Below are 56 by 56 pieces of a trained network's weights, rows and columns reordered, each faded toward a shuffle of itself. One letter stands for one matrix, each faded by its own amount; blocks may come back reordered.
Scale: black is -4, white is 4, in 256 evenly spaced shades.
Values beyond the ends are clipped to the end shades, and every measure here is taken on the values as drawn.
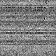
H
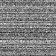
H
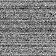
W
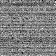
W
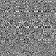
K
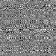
K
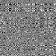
K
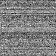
W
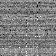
W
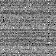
W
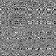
K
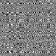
K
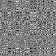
K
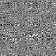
K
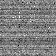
W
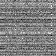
H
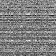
H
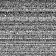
H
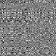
K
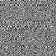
K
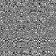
K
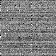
W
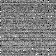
W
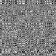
K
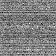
W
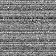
H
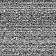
W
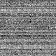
H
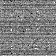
W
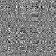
K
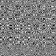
K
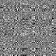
K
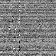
W
